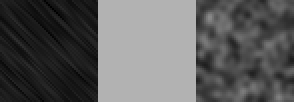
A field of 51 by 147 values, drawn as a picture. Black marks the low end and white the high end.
The table splits into one row of 3 panels. Panel 1,1: very low, slanting down to the right, faint in contrast. Panel 1,2: high, flat. Panel 1,3: low, blotchy.
